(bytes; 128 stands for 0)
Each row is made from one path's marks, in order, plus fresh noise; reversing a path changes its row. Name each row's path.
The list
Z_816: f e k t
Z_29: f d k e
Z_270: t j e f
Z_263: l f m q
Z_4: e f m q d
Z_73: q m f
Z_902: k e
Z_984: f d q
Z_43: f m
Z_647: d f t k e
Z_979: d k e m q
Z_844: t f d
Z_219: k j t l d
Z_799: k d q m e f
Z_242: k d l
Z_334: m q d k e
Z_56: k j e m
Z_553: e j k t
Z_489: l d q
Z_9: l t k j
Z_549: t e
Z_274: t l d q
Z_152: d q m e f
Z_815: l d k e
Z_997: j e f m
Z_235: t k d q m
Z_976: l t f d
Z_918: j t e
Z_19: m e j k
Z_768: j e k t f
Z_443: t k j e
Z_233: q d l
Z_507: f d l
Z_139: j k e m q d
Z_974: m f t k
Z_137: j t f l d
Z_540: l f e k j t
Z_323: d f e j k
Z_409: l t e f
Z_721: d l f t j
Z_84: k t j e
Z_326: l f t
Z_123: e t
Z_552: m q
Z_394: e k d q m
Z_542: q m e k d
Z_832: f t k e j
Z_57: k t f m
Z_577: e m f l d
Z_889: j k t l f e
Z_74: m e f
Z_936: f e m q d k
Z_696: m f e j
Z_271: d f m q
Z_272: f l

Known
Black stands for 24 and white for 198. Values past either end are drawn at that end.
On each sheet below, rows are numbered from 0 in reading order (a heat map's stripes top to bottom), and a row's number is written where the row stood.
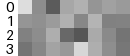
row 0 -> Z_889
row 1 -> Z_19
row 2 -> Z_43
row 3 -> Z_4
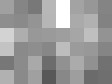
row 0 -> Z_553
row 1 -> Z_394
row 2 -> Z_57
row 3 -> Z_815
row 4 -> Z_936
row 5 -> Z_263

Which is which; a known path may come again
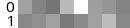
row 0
Z_553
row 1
Z_29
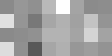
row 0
Z_123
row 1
Z_219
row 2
Z_323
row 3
Z_889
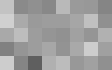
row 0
Z_815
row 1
Z_57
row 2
Z_844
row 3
Z_271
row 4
Z_139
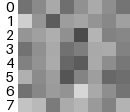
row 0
Z_936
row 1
Z_137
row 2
Z_974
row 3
Z_984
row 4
Z_43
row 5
Z_263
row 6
Z_4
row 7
Z_270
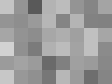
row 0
Z_918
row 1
Z_19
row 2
Z_721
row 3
Z_56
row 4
Z_832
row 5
Z_409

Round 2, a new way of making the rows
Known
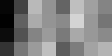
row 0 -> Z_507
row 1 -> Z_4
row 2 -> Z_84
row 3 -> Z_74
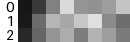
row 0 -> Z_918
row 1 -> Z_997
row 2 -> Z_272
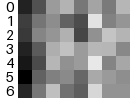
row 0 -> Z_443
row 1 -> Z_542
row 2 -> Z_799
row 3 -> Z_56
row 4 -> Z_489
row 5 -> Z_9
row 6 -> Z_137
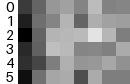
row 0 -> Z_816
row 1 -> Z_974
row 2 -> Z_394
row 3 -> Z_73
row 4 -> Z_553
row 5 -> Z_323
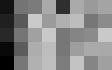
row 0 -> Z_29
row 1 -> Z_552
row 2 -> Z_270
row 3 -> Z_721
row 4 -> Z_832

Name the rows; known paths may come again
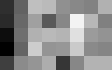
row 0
Z_73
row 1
Z_219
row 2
Z_235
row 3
Z_984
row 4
Z_152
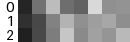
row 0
Z_137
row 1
Z_553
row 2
Z_549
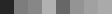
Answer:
Z_409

